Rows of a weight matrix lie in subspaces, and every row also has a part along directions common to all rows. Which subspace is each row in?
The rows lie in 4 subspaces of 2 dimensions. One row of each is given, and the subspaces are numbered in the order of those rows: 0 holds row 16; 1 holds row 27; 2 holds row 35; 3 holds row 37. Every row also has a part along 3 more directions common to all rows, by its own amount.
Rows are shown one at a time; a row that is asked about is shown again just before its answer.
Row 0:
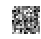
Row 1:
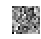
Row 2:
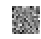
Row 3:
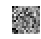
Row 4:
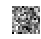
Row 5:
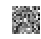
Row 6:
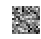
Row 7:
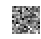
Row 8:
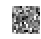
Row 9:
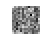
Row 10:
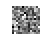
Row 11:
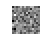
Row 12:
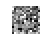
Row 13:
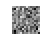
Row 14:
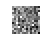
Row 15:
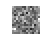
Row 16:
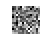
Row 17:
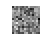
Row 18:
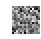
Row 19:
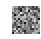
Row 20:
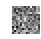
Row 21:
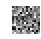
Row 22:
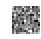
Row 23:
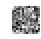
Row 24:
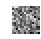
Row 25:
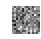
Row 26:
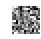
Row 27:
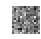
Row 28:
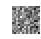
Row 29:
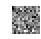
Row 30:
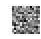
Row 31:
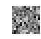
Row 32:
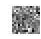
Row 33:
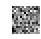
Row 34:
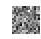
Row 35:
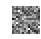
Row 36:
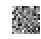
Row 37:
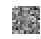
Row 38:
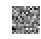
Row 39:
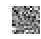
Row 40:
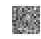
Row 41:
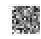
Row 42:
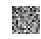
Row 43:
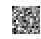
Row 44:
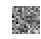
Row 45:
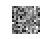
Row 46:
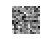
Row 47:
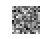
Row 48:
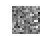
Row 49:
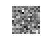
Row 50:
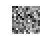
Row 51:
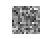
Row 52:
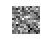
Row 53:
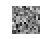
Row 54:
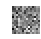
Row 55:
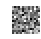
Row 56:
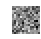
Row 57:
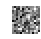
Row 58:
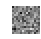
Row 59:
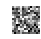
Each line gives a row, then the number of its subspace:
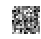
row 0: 2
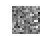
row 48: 1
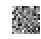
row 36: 0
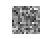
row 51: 3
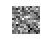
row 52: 2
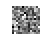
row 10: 2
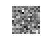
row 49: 2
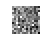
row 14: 1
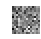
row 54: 0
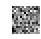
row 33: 3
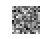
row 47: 2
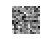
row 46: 2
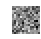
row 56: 1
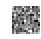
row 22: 1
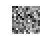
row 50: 3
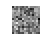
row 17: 2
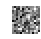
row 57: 1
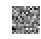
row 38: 3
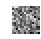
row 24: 3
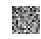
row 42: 0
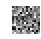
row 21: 3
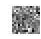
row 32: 0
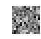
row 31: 0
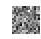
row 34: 0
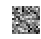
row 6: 2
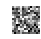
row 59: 2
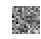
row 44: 2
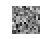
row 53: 0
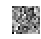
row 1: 2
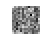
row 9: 2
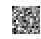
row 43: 3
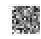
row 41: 2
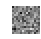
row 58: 3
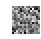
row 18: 3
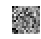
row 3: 3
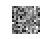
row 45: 1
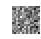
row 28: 1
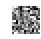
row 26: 3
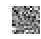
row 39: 3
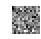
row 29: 0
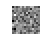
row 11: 3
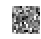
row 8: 0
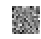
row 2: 0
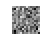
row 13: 1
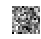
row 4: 2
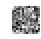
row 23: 2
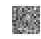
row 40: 1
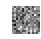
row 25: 1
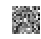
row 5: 0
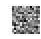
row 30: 0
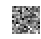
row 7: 2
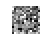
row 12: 1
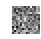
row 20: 0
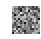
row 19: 3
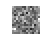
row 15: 3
